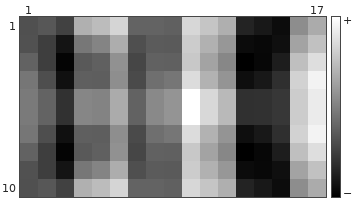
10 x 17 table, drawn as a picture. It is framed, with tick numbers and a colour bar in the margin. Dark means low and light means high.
Mirror symmetry: top to bottom. Stripes: upright, repeating 3 times. Ninth with the highest average: centre.
